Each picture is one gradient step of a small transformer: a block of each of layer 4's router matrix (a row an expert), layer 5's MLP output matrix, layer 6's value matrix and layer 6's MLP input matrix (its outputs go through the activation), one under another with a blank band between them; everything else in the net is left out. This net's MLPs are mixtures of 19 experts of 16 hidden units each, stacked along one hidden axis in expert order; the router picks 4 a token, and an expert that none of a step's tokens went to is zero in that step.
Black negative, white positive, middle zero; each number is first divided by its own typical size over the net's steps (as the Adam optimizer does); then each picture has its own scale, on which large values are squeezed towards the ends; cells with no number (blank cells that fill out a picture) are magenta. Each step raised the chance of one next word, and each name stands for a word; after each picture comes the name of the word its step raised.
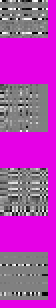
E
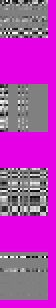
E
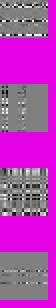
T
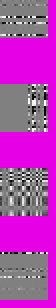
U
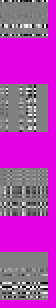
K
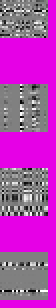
E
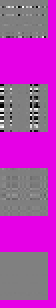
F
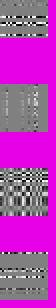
U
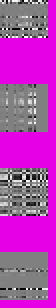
U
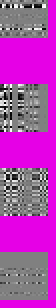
U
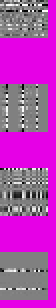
E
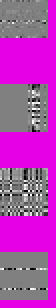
T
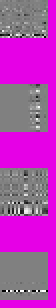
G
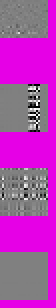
F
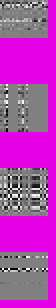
F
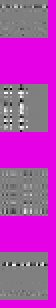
G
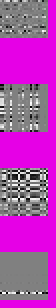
U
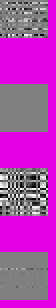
F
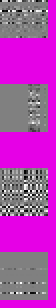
T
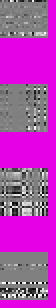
K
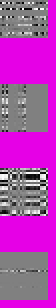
U
